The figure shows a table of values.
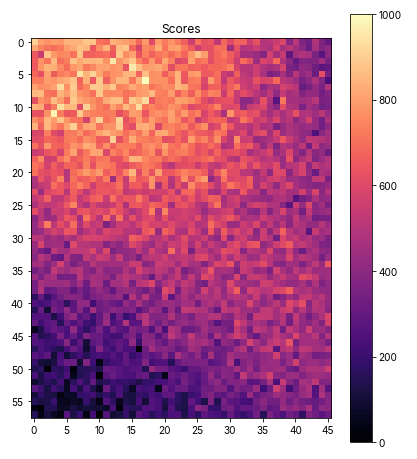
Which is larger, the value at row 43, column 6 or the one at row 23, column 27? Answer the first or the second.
the second
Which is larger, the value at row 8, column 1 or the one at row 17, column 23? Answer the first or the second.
the first
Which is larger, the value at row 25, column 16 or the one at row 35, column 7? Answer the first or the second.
the first
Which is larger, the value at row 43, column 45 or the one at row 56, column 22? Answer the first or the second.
the first
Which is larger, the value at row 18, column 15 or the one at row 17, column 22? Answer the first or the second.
the first
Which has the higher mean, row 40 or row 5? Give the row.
5
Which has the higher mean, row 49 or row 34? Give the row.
34
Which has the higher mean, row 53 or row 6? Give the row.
6
